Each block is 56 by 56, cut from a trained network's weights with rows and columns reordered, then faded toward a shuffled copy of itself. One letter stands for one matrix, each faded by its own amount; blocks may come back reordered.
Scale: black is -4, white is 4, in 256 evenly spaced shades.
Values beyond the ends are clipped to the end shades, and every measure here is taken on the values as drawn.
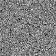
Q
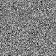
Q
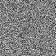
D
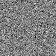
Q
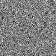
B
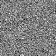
B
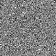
Q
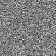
D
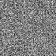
D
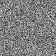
D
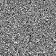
Q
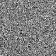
B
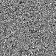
B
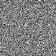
Q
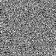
Q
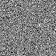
B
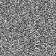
D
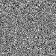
Q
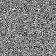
B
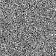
Q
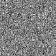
Q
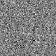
Q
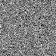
Q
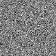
Q
